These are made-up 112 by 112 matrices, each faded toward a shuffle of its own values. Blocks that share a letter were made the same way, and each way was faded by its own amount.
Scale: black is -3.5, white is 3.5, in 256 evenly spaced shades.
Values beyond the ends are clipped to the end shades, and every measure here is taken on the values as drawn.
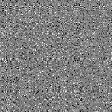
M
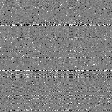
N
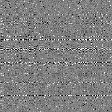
N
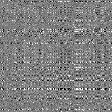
N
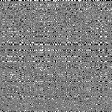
N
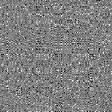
M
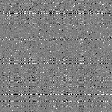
N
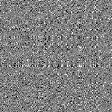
M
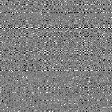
N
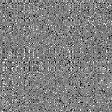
M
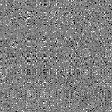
M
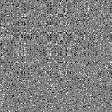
M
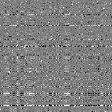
N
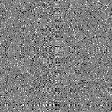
M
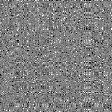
M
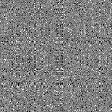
M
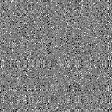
M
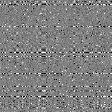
N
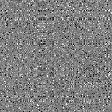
M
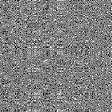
M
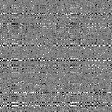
N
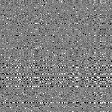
N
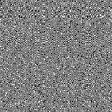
M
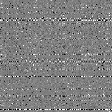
N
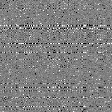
N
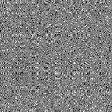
M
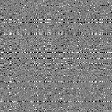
N
